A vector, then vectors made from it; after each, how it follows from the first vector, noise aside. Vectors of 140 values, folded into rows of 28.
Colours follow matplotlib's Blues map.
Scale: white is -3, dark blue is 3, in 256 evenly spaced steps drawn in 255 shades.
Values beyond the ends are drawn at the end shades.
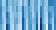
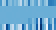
partly zeroed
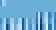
partly zeroed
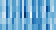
wrapped around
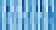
wrapped around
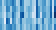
wrapped around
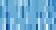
partly zeroed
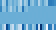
partly zeroed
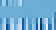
partly zeroed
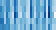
wrapped around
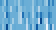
partly zeroed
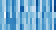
wrapped around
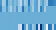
partly zeroed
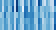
wrapped around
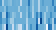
partly zeroed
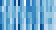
wrapped around
